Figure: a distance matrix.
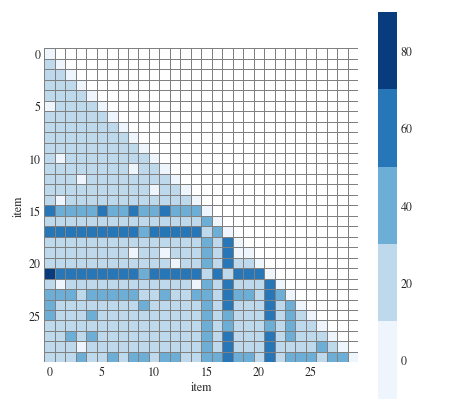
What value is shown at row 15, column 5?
60
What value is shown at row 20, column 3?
20
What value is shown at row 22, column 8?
20
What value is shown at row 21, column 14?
60
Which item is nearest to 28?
3
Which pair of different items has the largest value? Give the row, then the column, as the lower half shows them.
21, 0
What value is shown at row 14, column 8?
20
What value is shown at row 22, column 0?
20
